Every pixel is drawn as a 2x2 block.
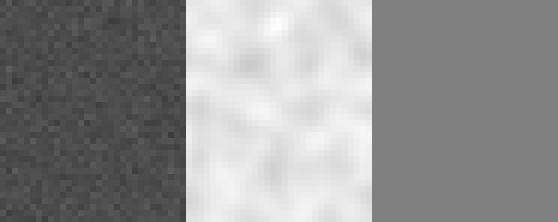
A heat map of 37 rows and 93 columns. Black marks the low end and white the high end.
The table splits into one row of 3 panels. Panel 1,1: low, fine-grained, faint in contrast. Panel 1,2: very high, blotchy, faint in contrast. Panel 1,3: middling, flat.
